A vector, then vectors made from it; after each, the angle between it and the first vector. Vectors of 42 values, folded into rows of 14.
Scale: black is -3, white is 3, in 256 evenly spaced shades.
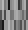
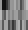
orthogonal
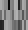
nearly parallel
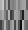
partly aligned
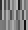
partly aligned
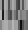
orthogonal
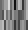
partly opposed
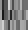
partly opposed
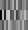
partly aligned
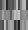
partly aligned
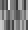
nearly opposite
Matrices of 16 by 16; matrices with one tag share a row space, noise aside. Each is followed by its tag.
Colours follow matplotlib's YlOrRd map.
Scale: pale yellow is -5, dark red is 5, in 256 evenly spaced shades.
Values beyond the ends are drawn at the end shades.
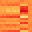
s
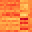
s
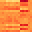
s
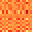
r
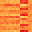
s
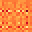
r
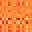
r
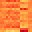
s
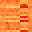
s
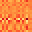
r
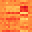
s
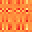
r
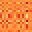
r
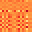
r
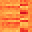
s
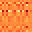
r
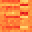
s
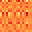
r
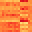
s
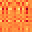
r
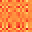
r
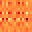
r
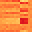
s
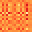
r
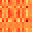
r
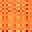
r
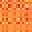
r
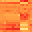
s
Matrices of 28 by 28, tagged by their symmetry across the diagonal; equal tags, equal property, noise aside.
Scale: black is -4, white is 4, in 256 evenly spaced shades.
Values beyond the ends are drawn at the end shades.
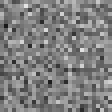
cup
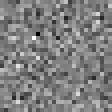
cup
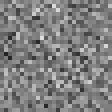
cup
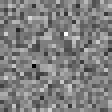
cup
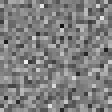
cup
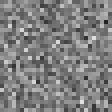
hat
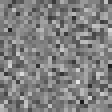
hat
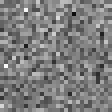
hat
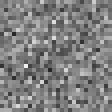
hat
